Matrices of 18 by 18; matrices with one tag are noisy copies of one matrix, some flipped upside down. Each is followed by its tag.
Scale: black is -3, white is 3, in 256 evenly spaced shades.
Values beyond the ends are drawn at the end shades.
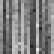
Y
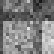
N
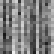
Y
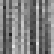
Y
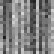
Y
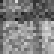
N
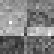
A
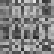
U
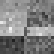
A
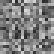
U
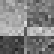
A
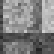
N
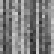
Y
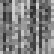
Y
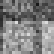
N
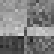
A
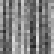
Y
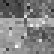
A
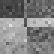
A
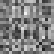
U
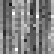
Y
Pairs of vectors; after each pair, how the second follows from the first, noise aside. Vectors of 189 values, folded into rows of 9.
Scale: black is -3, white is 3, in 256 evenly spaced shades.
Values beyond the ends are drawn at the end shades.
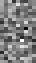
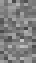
shrunk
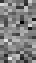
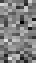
copied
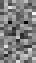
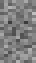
shrunk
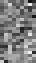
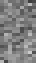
shrunk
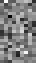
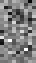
wrapped around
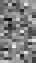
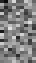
wrapped around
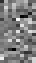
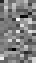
copied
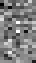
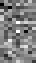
copied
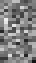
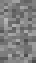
shrunk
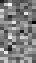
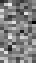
copied
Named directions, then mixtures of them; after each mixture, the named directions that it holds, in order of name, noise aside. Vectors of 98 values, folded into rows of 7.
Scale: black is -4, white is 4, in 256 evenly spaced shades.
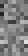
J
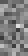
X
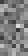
X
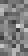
X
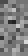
J, X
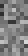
J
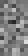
J, X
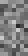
X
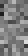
J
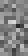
J, X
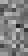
X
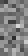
J, X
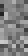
J, X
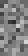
J, X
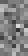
X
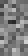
J, X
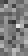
J, X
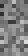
J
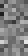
J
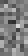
J, X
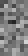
J, X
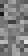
J
